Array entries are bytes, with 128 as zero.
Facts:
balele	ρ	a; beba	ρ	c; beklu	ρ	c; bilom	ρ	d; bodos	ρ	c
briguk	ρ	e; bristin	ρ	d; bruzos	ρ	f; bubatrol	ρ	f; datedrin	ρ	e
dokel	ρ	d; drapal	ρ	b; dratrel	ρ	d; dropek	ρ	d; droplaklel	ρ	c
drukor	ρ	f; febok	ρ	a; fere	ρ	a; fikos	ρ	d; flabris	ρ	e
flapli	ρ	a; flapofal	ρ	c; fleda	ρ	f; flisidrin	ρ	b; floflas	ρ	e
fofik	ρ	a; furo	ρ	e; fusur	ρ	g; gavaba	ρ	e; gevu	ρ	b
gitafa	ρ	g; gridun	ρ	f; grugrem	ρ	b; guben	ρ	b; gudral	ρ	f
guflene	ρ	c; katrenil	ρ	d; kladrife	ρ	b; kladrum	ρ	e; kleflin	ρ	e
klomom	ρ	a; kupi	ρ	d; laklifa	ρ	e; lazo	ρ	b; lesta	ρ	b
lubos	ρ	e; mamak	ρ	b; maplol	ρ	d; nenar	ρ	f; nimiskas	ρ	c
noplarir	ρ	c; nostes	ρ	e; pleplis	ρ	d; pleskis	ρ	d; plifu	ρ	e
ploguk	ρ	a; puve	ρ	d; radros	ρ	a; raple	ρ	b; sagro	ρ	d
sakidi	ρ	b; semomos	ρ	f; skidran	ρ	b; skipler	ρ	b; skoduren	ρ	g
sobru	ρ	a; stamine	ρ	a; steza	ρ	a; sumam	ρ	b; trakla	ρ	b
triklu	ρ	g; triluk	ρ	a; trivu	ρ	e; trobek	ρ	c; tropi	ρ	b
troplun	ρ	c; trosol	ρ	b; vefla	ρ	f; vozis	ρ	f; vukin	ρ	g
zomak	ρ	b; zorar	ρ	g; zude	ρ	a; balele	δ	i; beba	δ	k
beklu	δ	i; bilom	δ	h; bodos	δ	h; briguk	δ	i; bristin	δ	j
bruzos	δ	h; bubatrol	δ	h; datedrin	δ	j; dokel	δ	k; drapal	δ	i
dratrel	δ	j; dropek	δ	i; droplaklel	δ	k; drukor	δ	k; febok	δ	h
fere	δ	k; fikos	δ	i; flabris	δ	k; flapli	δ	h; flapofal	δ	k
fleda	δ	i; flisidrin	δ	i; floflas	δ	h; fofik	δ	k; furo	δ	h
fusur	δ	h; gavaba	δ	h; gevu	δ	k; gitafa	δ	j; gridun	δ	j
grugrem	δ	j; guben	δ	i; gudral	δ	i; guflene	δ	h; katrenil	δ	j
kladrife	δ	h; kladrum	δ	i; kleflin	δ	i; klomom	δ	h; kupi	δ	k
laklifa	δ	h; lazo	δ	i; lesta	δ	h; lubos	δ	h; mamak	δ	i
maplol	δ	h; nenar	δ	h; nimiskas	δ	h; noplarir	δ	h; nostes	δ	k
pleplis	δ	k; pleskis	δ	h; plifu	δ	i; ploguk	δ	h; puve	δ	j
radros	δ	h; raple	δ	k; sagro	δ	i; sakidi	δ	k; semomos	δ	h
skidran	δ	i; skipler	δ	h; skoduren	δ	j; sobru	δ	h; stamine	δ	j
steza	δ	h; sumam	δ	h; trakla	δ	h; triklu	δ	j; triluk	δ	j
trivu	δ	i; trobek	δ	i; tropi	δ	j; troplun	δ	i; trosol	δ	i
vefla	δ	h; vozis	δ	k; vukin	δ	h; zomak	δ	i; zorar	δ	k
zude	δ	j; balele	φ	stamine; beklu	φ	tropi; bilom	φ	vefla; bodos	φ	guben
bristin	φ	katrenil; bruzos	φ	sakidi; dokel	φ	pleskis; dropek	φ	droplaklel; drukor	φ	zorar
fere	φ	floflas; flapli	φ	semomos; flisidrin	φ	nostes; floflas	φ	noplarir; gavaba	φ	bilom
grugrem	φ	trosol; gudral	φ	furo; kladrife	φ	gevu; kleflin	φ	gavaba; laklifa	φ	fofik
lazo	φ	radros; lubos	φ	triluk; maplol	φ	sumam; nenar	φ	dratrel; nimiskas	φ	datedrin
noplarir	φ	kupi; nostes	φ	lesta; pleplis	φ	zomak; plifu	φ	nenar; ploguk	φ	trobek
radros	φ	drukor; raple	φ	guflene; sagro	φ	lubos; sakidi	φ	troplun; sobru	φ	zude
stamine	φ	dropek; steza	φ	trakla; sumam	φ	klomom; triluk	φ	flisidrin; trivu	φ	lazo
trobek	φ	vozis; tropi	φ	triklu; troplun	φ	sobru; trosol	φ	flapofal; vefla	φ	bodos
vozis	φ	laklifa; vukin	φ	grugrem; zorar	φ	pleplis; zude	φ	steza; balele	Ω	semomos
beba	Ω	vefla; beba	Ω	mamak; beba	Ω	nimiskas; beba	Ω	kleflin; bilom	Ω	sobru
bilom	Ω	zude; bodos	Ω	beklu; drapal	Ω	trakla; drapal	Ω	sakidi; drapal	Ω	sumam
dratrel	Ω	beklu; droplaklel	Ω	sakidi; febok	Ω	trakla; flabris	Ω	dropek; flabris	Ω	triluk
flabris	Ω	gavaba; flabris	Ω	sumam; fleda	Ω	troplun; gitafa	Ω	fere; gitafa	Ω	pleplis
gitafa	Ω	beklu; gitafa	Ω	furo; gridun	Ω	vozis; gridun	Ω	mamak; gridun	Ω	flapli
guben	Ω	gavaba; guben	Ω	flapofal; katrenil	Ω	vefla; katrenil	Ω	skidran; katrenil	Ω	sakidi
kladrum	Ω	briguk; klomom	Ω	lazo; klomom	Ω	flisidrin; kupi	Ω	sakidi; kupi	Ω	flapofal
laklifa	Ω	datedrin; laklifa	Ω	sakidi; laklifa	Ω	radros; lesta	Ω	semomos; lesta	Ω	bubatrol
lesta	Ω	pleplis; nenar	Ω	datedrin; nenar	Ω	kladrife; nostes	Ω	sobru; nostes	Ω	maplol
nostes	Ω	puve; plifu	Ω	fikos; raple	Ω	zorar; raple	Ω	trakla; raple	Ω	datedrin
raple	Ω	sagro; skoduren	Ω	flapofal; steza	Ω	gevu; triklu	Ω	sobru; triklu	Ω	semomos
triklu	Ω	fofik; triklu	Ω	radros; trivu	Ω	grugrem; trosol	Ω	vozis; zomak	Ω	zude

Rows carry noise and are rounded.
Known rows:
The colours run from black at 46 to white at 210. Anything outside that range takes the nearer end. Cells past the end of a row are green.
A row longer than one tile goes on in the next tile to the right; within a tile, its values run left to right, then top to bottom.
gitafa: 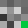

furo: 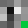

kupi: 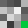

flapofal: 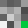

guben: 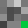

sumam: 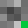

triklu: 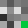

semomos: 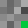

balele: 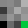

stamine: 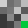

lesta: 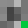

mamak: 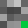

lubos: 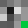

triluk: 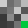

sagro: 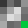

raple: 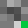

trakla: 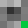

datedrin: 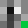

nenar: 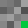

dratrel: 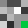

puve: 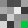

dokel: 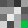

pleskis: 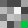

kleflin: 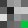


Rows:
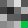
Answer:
lazo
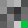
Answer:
sakidi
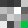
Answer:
pleplis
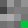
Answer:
gudral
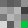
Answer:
guflene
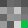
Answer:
vukin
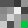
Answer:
maplol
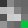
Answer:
troplun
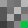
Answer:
fere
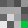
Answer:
beba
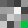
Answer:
bilom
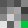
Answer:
nimiskas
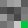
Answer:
kladrife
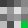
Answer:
zorar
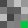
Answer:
zomak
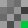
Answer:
gridun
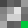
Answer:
dropek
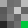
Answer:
febok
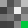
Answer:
radros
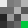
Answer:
zude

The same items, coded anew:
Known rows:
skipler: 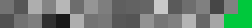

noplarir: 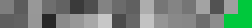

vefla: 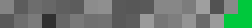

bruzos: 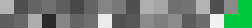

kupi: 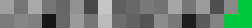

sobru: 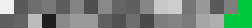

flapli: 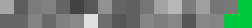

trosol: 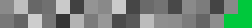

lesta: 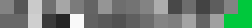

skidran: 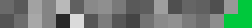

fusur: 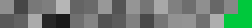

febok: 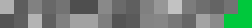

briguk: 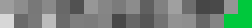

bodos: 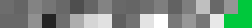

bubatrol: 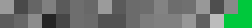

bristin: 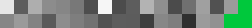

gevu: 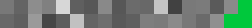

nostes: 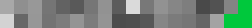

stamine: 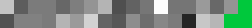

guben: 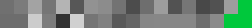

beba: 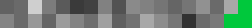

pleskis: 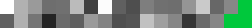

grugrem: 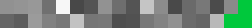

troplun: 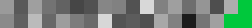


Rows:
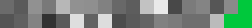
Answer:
tropi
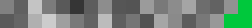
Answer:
trobek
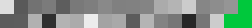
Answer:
klomom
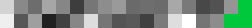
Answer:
furo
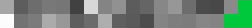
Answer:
kleflin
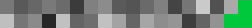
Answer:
vozis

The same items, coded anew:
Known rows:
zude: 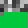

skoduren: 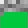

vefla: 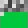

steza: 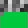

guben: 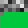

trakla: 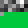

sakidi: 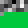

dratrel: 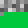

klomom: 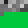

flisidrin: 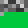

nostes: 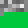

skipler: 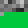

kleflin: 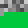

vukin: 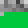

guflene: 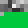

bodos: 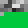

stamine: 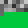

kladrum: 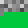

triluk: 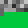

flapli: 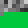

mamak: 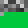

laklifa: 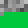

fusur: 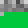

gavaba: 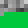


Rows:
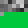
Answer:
lesta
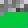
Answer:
datedrin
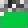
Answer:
bruzos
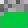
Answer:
triklu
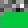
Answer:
gevu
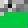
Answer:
gridun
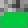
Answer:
bristin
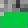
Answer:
maplol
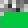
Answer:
drukor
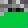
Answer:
lazo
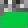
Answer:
fere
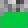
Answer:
zorar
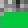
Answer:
dokel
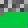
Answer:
balele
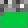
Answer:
fofik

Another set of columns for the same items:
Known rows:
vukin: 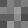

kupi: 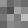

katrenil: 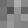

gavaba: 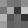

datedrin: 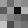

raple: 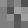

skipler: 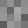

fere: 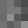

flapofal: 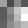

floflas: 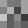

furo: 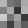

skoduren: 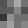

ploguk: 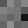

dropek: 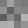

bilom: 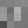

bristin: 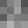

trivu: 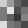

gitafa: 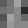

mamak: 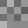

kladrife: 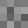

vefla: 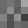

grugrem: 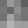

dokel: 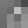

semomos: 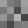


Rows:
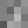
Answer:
pleskis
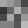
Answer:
zorar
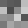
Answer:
trakla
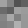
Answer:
gevu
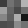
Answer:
sobru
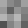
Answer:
lesta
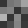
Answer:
bruzos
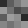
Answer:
zude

